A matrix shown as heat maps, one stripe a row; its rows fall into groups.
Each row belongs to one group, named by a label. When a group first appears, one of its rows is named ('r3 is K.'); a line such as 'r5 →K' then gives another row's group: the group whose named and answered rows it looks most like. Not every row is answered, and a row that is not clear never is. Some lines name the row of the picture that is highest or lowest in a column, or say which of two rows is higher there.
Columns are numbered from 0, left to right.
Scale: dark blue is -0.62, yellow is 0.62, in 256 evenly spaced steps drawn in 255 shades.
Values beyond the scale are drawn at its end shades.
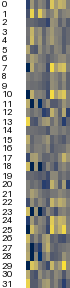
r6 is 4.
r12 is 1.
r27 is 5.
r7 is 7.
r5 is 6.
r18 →5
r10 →7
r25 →7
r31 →6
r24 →7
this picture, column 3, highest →1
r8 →1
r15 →6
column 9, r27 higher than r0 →No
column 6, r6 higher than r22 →No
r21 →4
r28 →5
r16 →6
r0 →7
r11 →5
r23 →5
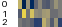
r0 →5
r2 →1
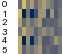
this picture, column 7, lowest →1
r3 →4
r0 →4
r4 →5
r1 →5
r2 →6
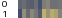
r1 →7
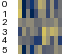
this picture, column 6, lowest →5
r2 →1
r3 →7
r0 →5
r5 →5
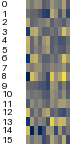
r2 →6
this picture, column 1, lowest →14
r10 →1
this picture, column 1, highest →8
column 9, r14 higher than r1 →No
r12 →6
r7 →1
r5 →6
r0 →1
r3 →7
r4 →6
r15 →1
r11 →7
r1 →1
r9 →1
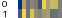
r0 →7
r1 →4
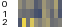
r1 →1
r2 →4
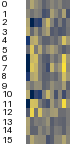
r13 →6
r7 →7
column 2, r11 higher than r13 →Yes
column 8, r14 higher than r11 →No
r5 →4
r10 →5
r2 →5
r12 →4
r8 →7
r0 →4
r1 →1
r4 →7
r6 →7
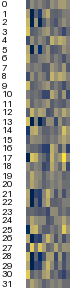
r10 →1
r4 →7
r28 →5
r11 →6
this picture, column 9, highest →17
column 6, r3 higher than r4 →No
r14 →7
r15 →7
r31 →4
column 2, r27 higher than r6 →Yes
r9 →6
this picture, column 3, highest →27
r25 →7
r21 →5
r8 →7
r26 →5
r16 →1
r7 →1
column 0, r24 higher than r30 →No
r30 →6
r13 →5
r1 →5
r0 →7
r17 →7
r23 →1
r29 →5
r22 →5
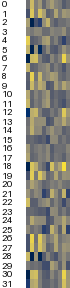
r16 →6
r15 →1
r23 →1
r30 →7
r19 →4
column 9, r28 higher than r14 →Yes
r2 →5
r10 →6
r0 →4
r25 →1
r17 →6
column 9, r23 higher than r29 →No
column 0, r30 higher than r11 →No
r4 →6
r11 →6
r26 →4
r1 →4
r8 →4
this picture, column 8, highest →18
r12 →7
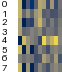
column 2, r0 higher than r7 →No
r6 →1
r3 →6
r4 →7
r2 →5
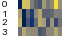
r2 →5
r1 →5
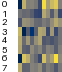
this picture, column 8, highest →0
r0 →7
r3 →5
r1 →1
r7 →6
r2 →7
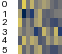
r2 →6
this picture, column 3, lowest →1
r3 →1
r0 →4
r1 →5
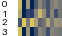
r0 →5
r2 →4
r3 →5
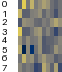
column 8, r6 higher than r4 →Yes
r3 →6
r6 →4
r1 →6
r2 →7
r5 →5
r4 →6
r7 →1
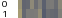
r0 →6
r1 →6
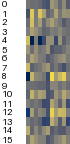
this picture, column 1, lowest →4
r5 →6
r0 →1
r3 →4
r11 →1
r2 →4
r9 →1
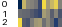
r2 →6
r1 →1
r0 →7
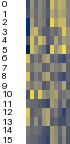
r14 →1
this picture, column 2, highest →3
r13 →6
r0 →7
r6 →6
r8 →6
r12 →6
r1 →7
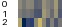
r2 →5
